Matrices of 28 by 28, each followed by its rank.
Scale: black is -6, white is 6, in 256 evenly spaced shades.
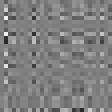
two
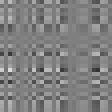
one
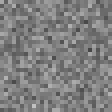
full rank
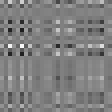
one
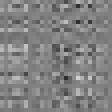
two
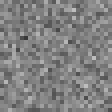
full rank
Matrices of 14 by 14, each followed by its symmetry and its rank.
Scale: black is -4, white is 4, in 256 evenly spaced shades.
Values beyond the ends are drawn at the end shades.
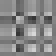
symmetric, rank one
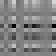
neither, rank one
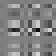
neither, rank one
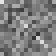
symmetric, full rank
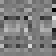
neither, rank two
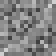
symmetric, full rank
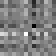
antisymmetric, rank two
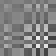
symmetric, rank one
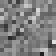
antisymmetric, full rank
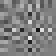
antisymmetric, rank two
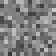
antisymmetric, full rank
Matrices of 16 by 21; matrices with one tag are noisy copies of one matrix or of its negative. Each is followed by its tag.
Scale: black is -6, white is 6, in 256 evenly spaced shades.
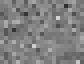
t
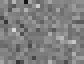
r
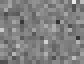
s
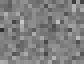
s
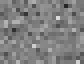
t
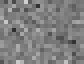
r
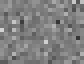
s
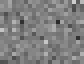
s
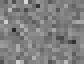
r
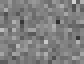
s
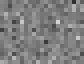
s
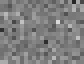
s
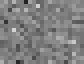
r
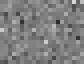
s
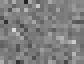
r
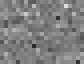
t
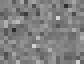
t
